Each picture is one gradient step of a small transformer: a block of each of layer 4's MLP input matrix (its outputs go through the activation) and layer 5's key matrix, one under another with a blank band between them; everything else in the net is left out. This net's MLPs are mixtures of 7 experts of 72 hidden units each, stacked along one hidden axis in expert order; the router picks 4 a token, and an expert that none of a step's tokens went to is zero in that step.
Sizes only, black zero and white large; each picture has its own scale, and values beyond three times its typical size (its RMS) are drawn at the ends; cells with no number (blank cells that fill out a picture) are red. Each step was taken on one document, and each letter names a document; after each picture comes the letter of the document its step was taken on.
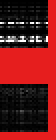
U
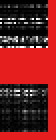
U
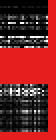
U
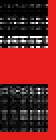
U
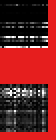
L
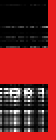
L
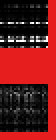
U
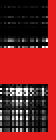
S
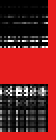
S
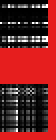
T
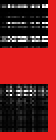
T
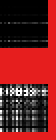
S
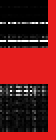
S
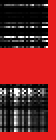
L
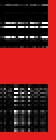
L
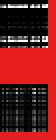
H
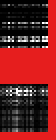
T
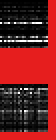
U
